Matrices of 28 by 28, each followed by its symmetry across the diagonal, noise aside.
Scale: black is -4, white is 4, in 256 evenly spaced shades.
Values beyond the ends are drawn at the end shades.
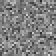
neither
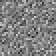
symmetric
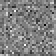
antisymmetric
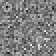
symmetric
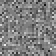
antisymmetric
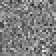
neither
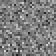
neither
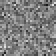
antisymmetric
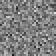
antisymmetric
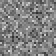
symmetric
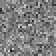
neither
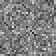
symmetric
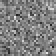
antisymmetric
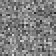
antisymmetric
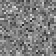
neither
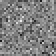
symmetric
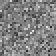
symmetric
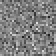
antisymmetric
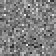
neither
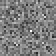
symmetric
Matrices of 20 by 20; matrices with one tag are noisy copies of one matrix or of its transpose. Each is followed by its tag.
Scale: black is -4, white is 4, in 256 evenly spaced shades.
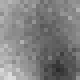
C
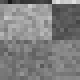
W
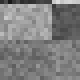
W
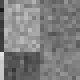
W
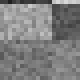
W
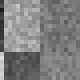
W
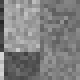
W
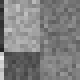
W
